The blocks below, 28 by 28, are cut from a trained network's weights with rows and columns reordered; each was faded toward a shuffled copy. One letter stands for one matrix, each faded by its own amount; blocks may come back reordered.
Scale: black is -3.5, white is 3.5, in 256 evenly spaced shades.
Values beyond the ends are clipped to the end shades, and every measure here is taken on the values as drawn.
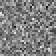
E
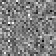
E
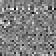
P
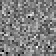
E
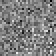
E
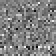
P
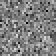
E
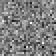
E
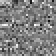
P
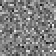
E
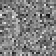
E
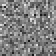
E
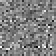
P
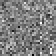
E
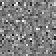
P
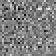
P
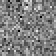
E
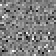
P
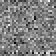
E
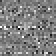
P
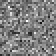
E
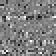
P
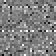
P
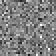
E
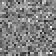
E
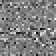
P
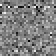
P
